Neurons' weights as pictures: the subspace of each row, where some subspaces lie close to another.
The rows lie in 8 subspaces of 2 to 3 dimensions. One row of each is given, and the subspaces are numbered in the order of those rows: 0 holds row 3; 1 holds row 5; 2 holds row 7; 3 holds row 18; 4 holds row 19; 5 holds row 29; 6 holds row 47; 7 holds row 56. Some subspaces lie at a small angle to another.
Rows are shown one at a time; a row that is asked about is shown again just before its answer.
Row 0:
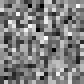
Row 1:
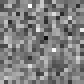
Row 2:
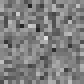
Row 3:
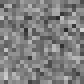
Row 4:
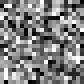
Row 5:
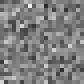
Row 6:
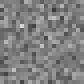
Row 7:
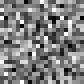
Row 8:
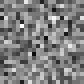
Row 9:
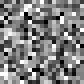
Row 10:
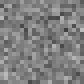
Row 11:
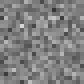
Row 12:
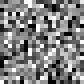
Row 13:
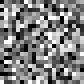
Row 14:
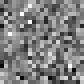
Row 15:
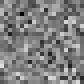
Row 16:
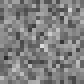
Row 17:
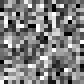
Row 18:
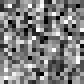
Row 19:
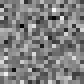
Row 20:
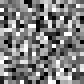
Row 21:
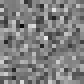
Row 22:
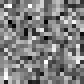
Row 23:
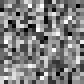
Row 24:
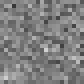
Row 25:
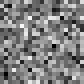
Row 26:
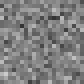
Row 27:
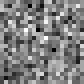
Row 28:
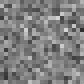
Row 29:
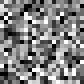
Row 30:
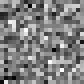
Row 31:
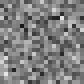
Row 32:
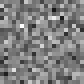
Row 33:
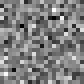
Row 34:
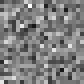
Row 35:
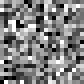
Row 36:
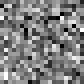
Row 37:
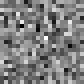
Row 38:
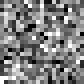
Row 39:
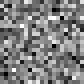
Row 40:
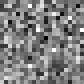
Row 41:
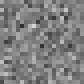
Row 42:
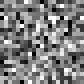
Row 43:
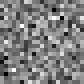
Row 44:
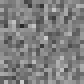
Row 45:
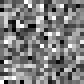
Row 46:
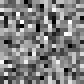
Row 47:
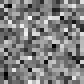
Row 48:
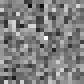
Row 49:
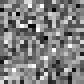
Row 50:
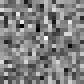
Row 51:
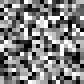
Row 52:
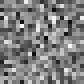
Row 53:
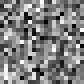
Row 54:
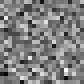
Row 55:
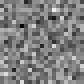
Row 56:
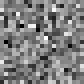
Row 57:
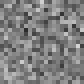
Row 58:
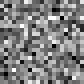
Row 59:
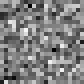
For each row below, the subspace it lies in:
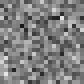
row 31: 3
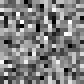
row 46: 2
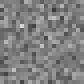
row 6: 4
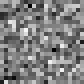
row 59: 1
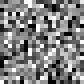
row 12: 5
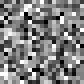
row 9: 5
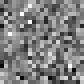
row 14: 5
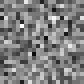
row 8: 2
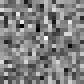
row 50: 2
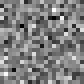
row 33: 4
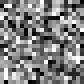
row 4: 4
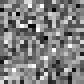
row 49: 5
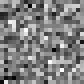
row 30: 1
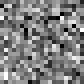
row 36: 0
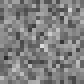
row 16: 1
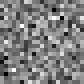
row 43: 3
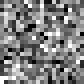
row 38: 1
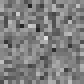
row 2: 7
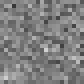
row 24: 1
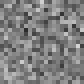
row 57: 5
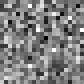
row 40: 7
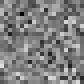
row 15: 5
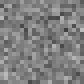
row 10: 0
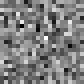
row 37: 2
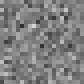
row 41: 1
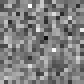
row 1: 7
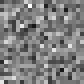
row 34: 1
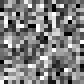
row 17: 7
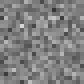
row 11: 7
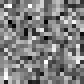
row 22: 6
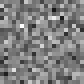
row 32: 4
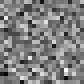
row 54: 5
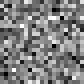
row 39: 6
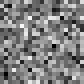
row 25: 6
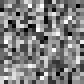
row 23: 3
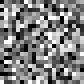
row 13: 1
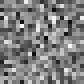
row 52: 2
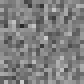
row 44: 6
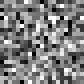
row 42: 2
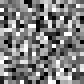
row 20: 3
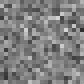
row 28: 0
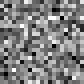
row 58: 6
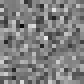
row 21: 4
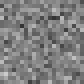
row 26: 0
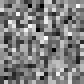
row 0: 3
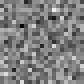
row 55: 6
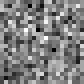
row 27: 3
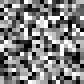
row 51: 7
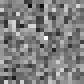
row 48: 4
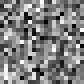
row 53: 5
